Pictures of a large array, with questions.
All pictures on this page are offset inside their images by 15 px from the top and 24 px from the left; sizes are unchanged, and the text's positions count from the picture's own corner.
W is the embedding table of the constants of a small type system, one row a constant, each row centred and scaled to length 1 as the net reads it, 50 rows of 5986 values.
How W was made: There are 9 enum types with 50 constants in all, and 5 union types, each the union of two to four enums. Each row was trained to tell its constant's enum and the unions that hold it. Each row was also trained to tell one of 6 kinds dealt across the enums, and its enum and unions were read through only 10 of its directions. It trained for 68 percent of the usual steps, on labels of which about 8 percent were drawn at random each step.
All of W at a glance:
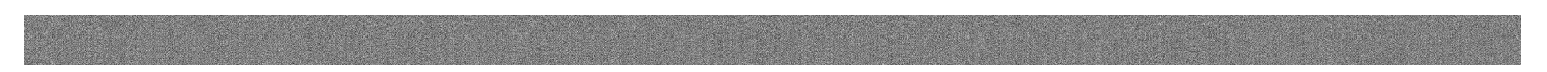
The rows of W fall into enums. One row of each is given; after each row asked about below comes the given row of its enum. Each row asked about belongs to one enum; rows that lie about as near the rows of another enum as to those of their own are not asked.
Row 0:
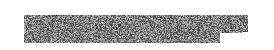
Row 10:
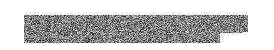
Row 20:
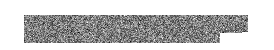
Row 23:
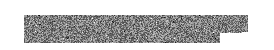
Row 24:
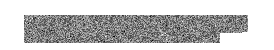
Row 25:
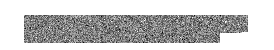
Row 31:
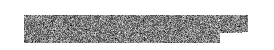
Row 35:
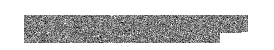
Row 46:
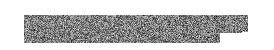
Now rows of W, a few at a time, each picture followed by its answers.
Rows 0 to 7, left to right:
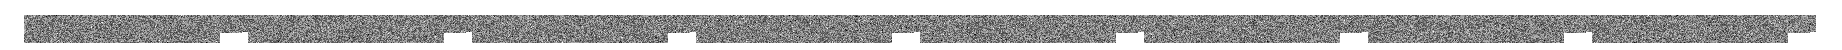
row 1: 24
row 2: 46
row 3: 10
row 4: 10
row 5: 35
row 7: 31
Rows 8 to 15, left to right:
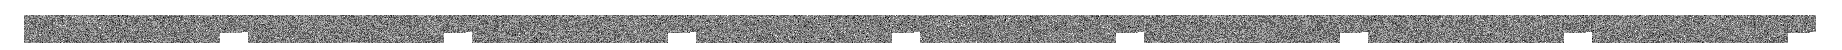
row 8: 25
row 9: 46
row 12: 23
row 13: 0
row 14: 23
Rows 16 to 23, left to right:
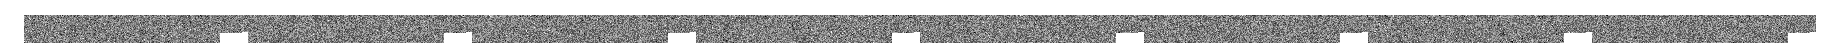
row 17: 24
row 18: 35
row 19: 23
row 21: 20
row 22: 20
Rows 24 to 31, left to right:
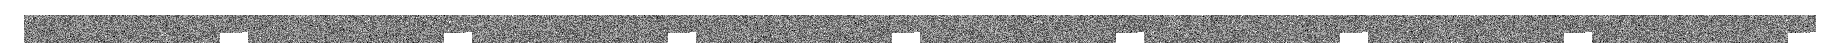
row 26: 35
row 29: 24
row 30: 23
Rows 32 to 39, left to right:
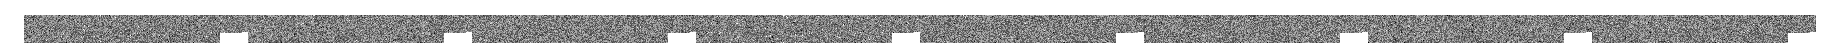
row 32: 35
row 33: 24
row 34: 46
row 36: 0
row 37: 31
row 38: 25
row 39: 25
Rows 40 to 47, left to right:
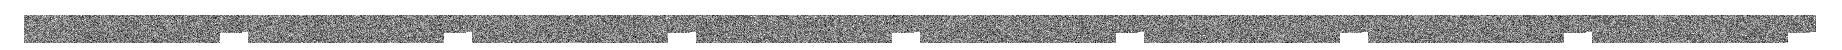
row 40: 35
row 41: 24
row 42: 46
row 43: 31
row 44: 46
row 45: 23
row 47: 0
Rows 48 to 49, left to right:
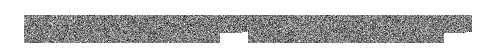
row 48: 10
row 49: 25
